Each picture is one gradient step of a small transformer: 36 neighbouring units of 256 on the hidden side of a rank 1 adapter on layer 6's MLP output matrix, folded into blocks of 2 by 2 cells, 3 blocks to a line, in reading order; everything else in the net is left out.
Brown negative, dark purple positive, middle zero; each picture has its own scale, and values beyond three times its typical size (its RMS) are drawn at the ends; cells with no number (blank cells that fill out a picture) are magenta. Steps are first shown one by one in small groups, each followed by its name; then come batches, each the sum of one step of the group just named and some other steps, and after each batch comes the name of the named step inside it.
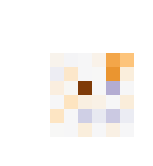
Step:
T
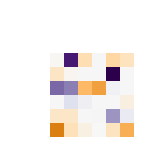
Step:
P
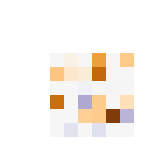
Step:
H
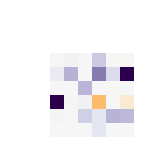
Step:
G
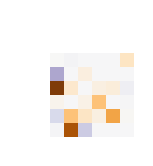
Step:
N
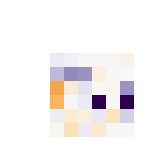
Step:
N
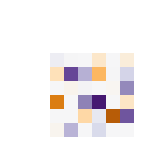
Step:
H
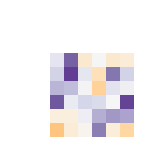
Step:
P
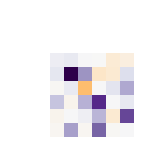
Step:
T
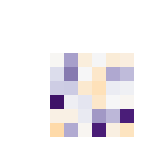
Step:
P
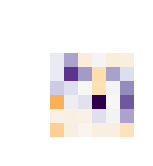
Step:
P
